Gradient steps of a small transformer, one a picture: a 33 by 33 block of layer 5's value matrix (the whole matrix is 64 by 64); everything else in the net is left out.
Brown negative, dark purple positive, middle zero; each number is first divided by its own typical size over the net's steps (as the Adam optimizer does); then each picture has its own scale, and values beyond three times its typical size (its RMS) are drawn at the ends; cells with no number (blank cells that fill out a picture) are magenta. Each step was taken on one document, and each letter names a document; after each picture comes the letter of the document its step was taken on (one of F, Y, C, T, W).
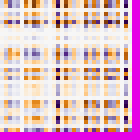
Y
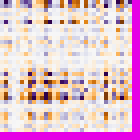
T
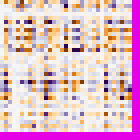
T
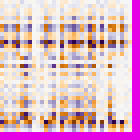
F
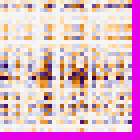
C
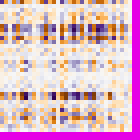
F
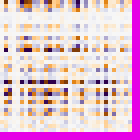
T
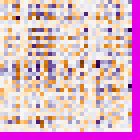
C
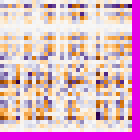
C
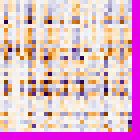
T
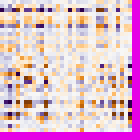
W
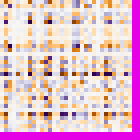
T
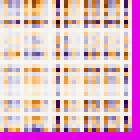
Y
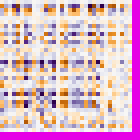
F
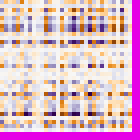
F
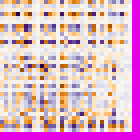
F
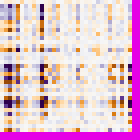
W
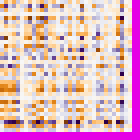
C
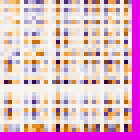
Y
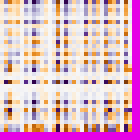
Y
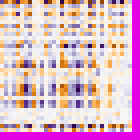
F
